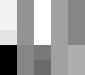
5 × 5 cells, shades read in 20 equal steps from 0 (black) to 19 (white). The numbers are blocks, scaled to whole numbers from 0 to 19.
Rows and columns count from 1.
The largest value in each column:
18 11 19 12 13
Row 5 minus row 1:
-18 -1 -11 0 3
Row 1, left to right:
18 11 19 12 10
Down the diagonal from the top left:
18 11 19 12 13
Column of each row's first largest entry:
3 3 3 5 5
